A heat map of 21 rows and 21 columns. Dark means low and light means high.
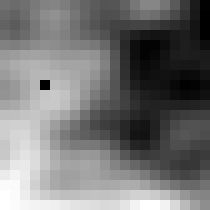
The ninth with the highest average is the bottom left. A single lone cell is far lower than the cells round it. Values rise toward the bottom left.
